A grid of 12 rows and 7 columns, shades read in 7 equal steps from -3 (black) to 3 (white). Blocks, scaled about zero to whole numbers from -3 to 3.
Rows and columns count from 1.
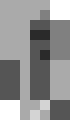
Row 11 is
3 3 1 1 2 -1 -1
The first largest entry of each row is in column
6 6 1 1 1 1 3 3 3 3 1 1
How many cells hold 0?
9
